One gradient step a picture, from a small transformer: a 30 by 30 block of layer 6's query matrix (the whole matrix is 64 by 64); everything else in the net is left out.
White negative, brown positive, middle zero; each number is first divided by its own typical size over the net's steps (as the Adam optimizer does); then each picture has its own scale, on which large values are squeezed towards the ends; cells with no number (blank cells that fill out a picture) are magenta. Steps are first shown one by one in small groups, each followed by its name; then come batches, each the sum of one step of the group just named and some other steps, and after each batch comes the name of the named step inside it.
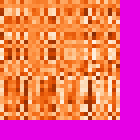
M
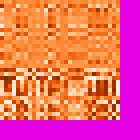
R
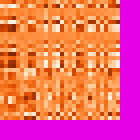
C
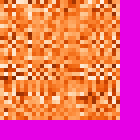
R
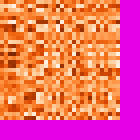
C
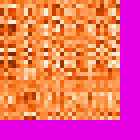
C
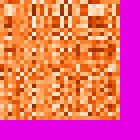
R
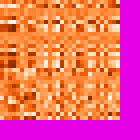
C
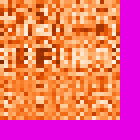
M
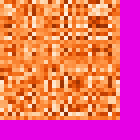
R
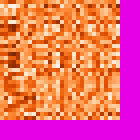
C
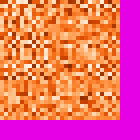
M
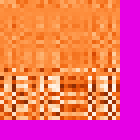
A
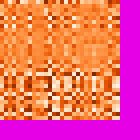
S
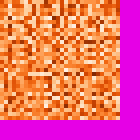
S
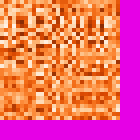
S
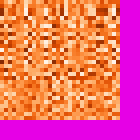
S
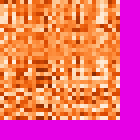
S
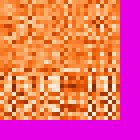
A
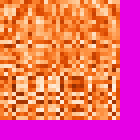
A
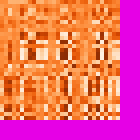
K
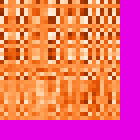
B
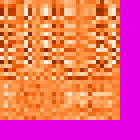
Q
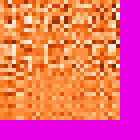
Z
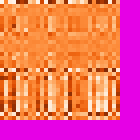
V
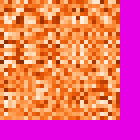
B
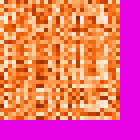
V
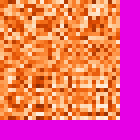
B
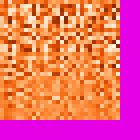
Z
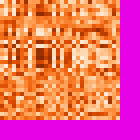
V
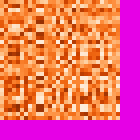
K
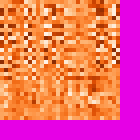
Q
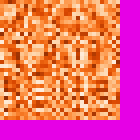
B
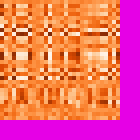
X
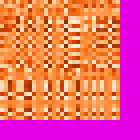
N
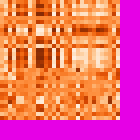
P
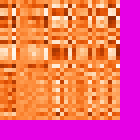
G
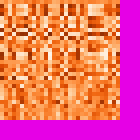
X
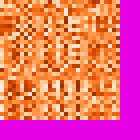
N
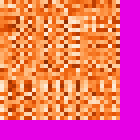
N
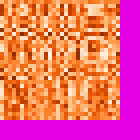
X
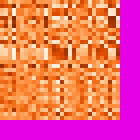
G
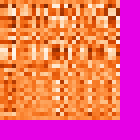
G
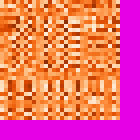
N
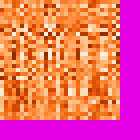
X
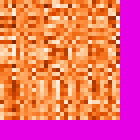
G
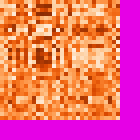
P
